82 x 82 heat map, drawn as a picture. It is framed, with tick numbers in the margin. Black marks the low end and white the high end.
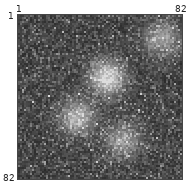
Odd rows or columns: none. Histogram: skewed, a long tail of high values. Slope: none. Bumps: four. Ninth with the highest average: centre.
